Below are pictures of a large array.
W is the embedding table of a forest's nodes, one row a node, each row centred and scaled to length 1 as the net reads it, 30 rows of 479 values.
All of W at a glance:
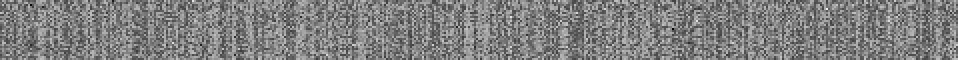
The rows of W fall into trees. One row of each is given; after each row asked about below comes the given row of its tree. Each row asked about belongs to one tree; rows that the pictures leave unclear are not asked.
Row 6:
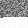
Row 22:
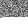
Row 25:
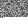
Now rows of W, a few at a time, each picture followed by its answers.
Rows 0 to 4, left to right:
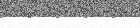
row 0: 25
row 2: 22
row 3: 22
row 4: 22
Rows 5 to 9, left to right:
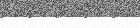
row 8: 6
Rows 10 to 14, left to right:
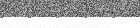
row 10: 6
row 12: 25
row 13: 22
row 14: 25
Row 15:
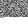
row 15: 25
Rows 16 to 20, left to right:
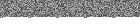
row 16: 25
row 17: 25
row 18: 22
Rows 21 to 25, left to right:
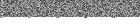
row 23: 25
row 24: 6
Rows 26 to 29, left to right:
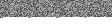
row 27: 22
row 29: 25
